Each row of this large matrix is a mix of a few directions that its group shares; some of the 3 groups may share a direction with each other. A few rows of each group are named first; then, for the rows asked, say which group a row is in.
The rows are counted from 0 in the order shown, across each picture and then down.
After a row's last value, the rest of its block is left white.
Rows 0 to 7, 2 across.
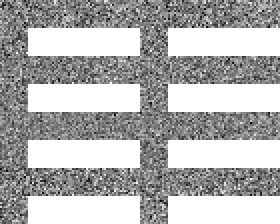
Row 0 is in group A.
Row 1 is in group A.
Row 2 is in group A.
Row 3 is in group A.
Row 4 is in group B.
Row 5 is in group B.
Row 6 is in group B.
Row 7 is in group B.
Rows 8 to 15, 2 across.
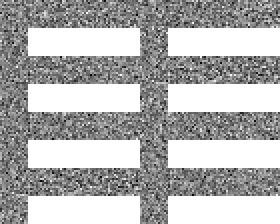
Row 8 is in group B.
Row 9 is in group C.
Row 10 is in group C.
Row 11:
C
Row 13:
A
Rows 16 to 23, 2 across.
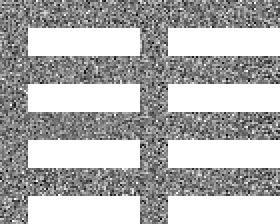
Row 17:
A
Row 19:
C
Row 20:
B
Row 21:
C
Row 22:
B
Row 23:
C
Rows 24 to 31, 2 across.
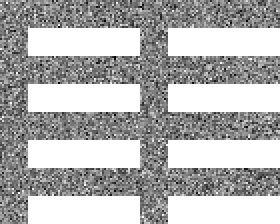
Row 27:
C
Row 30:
A
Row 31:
A
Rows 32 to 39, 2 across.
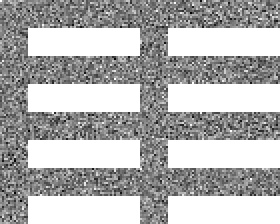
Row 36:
B
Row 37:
C
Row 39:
B
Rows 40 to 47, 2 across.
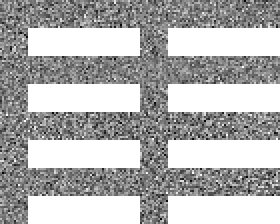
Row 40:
B
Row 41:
B
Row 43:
B
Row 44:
B
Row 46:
A
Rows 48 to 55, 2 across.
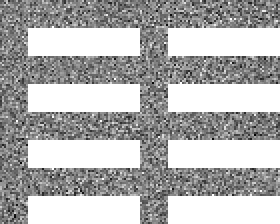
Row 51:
A
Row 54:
B
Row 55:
B
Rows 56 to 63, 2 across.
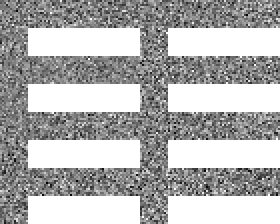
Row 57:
C
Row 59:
A
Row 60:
B
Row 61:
B
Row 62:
A
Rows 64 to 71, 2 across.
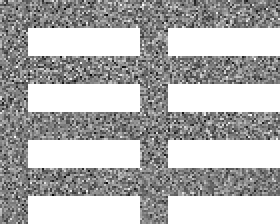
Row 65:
A
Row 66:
C
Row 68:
B
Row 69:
A
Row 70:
B
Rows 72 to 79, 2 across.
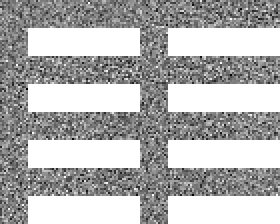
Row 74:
C
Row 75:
C
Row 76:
B
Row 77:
C
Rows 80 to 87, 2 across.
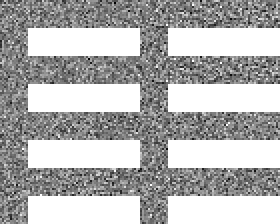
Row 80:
A
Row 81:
C
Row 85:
B
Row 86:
B
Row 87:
B
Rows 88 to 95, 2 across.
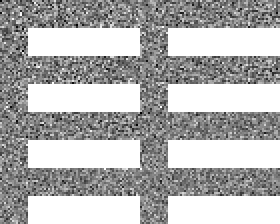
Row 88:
B
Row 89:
C
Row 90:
B
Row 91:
C
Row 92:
C
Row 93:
B
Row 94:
B
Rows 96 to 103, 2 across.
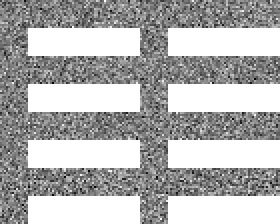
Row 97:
B
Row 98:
A
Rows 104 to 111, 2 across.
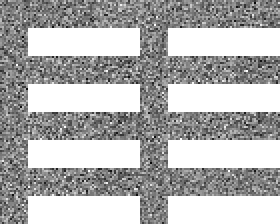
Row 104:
A
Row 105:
B
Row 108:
A
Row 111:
A
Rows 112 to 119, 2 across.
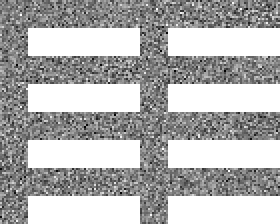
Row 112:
B
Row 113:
C
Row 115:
B
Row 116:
B
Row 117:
A
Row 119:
A
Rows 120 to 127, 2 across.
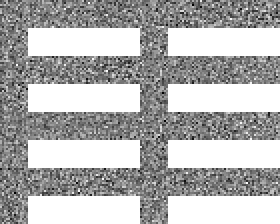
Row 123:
A
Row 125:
A
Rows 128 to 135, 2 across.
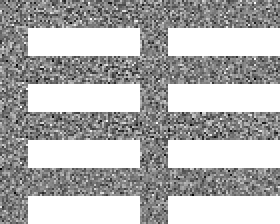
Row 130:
C
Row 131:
A
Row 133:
C
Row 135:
A
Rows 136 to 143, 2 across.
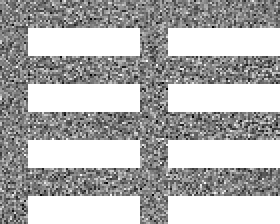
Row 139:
C
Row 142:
B
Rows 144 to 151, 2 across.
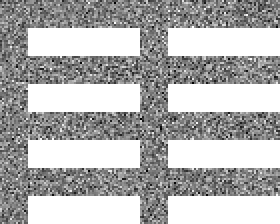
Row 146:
C
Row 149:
A
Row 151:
B
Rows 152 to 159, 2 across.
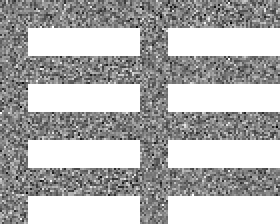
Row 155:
A
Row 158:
C
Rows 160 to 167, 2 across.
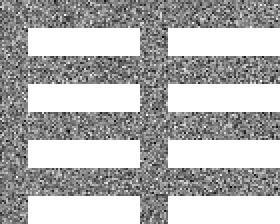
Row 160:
A
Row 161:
A
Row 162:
C
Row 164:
A
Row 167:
C
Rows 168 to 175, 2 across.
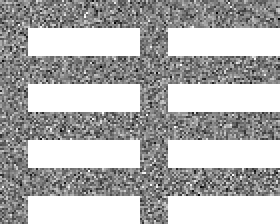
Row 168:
B
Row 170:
A
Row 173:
B
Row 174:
A
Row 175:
A
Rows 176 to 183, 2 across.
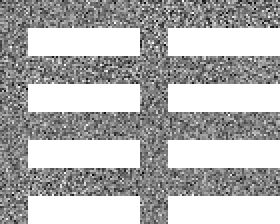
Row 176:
A
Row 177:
A
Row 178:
C
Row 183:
A
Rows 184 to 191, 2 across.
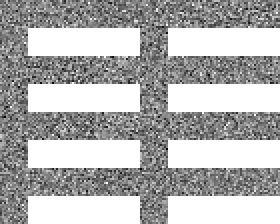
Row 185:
C
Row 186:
B
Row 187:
A
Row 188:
A
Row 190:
C
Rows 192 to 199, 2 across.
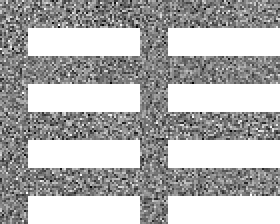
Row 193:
A
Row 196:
C
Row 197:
C
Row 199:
B
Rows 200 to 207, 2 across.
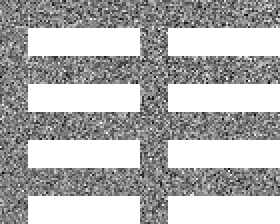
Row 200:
C
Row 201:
C
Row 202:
A
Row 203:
A
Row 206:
A
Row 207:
A
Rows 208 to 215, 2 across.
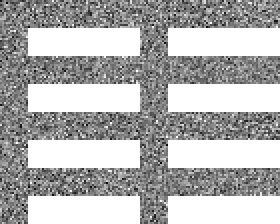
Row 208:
B
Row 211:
A
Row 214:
C
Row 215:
B
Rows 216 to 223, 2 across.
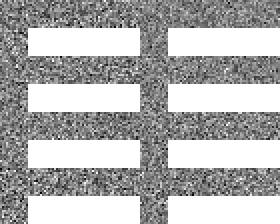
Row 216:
B
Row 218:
C
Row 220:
B
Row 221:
B
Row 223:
A
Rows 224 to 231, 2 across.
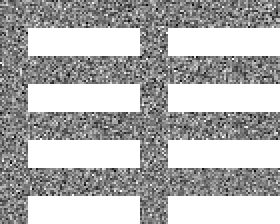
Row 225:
C
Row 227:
B
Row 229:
B
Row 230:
A
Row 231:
A
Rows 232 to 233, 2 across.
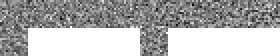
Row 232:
A
